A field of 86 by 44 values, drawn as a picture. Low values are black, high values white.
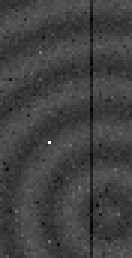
Slope: none. Rings: centred on the bottom right. Odd lines: column 31. Mirror symmetry: none. Histogram: heavy tails on both sides.
